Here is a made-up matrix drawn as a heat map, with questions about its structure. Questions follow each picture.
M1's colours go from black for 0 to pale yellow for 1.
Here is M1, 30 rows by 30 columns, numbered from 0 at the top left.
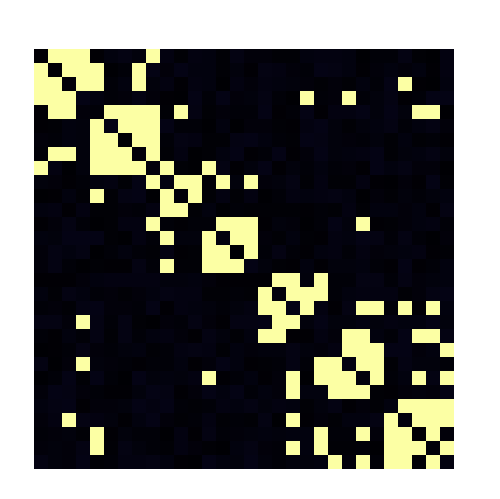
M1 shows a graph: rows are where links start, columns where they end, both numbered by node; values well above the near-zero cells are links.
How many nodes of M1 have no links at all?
0
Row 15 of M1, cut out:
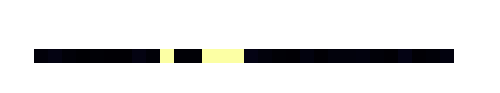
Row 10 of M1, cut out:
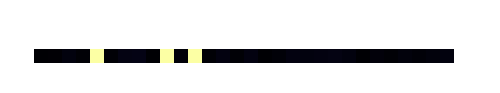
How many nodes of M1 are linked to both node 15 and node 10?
1
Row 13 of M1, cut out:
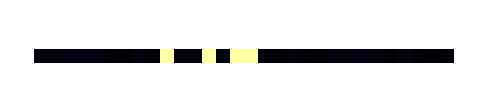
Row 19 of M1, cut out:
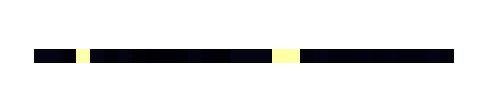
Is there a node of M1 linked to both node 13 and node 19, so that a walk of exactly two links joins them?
no
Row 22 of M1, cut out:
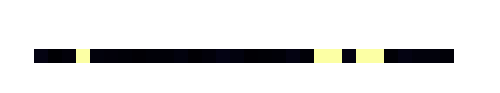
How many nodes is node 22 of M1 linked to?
5
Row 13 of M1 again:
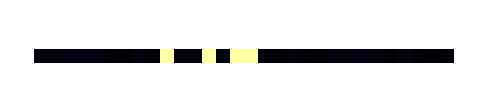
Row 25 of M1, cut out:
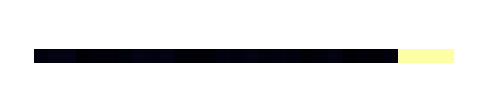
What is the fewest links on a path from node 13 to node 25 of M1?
4
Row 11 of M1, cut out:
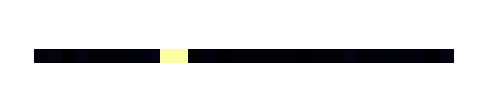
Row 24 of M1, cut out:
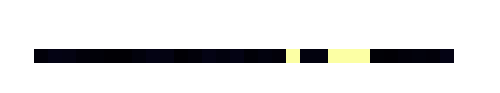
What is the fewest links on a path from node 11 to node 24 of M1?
5
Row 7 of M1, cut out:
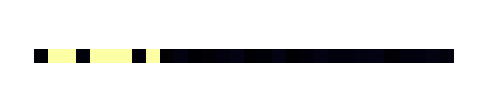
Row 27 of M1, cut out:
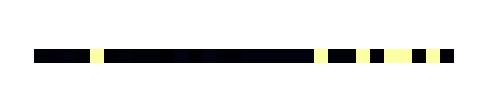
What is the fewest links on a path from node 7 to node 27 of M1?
2
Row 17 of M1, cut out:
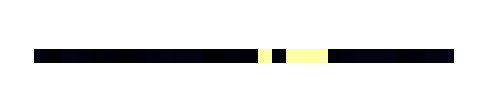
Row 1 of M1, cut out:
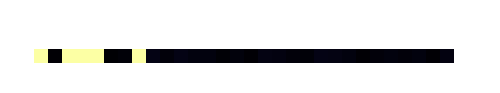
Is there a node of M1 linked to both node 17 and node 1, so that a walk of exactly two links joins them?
no
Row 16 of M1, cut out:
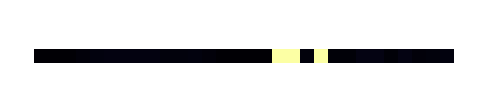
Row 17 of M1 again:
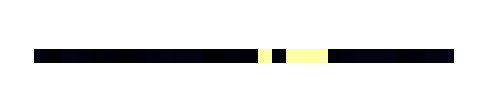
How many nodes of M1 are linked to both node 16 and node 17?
2
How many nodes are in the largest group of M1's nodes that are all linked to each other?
5
